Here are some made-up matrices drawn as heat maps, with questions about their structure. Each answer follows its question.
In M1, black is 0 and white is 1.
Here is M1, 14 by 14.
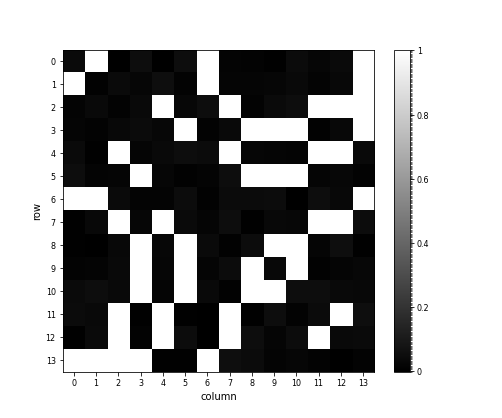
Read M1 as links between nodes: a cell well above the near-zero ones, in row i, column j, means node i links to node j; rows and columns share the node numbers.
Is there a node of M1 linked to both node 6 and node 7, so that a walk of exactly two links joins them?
no
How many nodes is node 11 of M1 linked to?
4
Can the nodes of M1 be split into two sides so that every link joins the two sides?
no
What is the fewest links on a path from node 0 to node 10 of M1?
3
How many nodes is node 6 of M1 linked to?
3
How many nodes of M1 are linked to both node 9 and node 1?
0
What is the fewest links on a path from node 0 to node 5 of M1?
3
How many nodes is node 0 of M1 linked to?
3
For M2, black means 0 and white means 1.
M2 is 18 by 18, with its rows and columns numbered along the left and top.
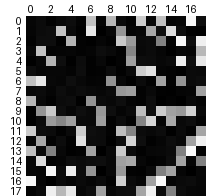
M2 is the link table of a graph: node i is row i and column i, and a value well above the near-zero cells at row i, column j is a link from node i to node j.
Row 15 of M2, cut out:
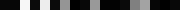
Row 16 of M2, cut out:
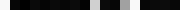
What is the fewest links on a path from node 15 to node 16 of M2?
2
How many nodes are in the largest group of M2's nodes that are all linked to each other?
4
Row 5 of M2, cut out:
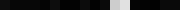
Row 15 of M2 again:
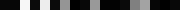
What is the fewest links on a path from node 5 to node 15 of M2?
3
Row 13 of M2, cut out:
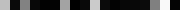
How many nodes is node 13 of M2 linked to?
6
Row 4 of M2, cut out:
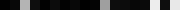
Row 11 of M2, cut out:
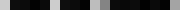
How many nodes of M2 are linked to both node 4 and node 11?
2
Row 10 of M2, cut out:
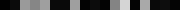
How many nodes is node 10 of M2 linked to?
7
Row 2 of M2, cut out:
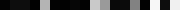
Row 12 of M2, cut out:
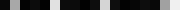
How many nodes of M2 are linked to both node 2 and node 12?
2
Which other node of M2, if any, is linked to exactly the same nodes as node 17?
node 10
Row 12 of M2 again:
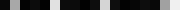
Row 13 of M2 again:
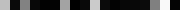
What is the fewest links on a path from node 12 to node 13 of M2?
2
